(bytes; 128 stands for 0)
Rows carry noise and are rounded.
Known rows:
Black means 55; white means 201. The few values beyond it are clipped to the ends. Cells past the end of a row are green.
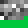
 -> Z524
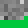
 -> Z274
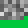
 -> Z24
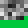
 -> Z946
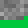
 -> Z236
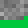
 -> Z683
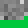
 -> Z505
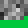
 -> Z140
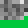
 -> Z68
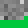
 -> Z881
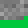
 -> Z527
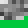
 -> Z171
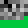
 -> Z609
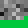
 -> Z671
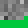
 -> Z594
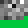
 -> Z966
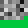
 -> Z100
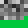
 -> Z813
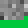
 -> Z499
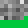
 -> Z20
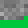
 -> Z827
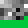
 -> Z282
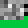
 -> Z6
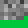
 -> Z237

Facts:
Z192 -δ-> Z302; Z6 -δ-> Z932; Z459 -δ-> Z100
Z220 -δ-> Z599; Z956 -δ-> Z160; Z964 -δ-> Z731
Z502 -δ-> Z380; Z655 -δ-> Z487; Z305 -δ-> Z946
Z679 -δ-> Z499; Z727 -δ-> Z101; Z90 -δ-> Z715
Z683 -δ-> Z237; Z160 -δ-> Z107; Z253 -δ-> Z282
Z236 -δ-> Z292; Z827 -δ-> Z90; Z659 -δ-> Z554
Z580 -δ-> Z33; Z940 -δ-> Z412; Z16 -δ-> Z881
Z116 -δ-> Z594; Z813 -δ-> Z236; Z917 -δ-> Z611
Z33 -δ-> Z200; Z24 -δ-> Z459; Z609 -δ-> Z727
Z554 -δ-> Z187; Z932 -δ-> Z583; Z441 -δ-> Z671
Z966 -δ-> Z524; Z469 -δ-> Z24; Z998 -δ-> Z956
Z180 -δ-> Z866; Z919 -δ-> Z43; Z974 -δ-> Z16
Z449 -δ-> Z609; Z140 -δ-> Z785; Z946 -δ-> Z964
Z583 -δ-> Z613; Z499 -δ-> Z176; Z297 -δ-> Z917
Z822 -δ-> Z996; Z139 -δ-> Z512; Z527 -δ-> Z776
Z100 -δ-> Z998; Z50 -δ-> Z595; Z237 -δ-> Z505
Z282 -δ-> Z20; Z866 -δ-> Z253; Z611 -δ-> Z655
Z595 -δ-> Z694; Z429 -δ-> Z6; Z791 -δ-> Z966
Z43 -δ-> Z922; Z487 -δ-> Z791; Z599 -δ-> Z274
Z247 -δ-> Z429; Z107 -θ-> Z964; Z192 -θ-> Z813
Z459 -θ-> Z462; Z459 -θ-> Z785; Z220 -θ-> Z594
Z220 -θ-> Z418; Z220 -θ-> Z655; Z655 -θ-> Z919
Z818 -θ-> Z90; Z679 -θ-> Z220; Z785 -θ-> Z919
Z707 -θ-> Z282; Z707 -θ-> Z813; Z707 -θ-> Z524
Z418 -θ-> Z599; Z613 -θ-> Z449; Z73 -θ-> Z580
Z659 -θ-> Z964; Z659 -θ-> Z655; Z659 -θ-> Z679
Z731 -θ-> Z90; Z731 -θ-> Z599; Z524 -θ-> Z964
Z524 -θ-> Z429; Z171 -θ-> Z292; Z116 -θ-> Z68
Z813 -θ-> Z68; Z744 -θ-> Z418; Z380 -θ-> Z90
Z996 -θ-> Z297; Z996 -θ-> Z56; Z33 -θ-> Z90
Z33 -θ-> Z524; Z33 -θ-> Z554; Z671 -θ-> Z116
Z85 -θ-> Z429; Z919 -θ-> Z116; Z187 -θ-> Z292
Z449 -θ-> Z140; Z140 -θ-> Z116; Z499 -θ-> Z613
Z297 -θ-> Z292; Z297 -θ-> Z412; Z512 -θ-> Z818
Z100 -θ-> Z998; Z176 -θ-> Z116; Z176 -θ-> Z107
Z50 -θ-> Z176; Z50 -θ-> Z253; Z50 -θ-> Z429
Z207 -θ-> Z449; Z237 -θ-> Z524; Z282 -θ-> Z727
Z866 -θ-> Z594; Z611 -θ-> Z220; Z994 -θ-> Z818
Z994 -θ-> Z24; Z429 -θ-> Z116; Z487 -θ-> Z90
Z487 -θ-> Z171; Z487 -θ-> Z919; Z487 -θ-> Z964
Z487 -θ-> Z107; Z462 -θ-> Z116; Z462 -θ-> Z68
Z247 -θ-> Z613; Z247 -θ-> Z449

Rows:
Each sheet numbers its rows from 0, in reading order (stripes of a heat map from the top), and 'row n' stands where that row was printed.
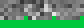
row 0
Z418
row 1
Z917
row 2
Z599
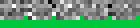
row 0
Z107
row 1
Z956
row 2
Z613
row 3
Z583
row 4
Z85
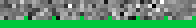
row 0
Z101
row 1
Z919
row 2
Z449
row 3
Z33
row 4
Z964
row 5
Z791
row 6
Z996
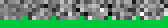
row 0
Z192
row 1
Z116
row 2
Z459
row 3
Z429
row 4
Z818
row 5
Z998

